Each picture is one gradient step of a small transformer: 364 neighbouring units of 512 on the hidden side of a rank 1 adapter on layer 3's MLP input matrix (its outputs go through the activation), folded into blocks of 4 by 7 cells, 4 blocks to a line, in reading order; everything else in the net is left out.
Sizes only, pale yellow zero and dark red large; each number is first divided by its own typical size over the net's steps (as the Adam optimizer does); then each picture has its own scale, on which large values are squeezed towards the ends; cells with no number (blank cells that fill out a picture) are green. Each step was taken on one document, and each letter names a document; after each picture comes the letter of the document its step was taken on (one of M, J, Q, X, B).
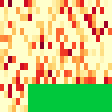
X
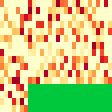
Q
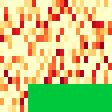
Q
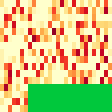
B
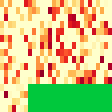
X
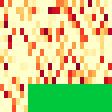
X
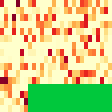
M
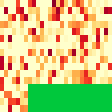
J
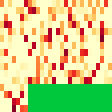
X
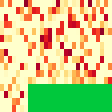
X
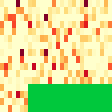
M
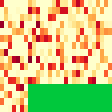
Q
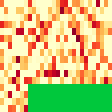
Q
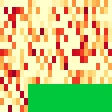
B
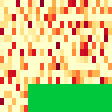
B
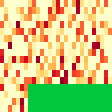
Q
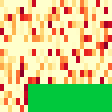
B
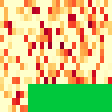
X
